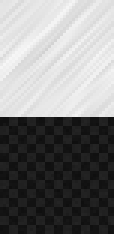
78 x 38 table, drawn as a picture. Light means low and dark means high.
It is made of 2 by 1 panels. Panel 1,1: very low, slanting up to the right, faint in contrast. Panel 2,1: very high, checkered, faint in contrast.
